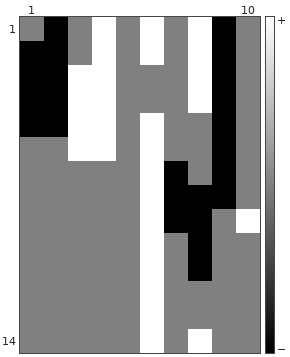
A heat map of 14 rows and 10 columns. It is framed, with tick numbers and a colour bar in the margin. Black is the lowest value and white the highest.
Neither half mirrors the other. On average the colour sits 50% of the way up the scale. The top left is the ninth with the lowest average. The bottom left is the smoothest part. There is no overall slope.
